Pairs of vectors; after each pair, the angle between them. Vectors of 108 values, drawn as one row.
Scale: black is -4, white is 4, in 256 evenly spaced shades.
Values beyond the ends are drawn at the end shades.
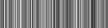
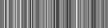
nearly parallel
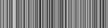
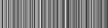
partly opposed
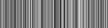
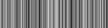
partly opposed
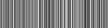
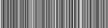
orthogonal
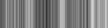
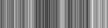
nearly parallel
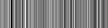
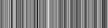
partly aligned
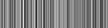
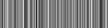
partly aligned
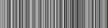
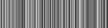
orthogonal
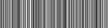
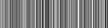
orthogonal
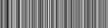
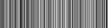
partly opposed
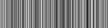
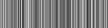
nearly parallel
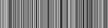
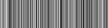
nearly parallel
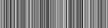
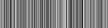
nearly parallel
